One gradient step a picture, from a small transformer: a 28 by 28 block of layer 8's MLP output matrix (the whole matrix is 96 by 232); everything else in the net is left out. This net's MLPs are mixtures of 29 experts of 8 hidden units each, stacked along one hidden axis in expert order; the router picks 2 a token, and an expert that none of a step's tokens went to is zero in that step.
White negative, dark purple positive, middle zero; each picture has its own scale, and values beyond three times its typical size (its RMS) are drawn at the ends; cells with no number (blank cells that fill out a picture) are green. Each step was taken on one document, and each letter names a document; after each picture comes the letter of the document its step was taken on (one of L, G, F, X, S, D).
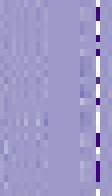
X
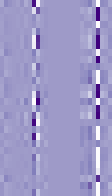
X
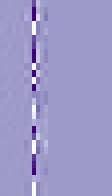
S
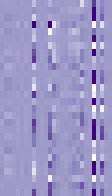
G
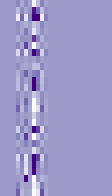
S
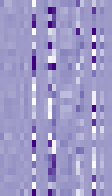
G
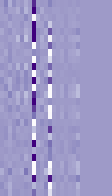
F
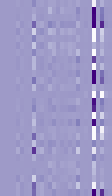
G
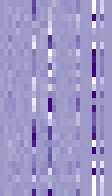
G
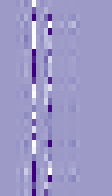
F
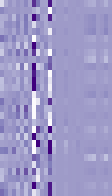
X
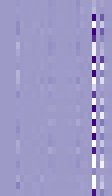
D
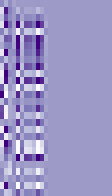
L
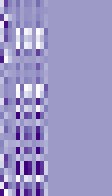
L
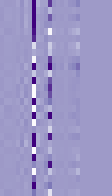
F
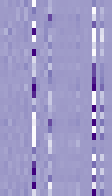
F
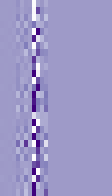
S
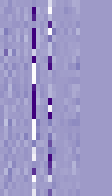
F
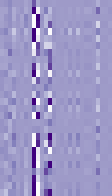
X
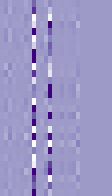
F
